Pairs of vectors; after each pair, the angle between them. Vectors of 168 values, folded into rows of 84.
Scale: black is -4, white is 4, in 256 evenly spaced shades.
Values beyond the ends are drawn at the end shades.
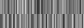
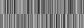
partly aligned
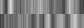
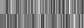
partly aligned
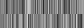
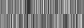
nearly opposite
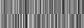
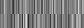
nearly opposite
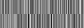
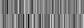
partly aligned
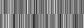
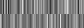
partly opposed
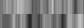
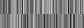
orthogonal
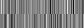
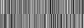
nearly parallel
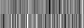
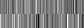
orthogonal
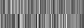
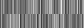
partly opposed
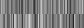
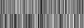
nearly opposite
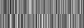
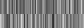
orthogonal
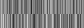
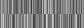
nearly parallel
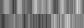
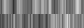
nearly parallel
